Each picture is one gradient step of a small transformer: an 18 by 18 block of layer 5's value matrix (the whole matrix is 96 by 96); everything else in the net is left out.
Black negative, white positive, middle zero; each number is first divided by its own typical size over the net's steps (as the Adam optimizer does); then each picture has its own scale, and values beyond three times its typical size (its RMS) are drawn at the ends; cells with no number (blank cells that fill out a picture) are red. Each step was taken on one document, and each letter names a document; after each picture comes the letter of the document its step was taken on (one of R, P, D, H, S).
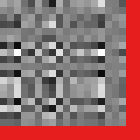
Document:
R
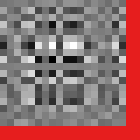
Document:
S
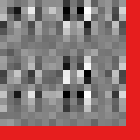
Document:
S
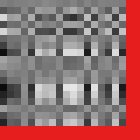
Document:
S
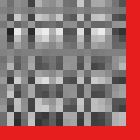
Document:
R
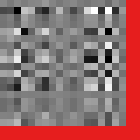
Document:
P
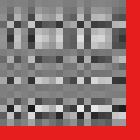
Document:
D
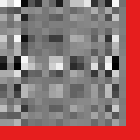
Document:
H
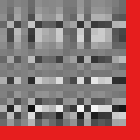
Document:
D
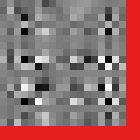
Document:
P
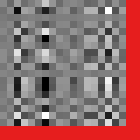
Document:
P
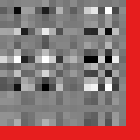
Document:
P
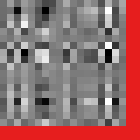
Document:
P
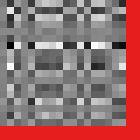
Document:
R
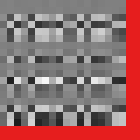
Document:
D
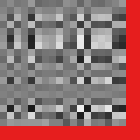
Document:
D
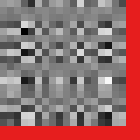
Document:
D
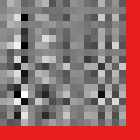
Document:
P
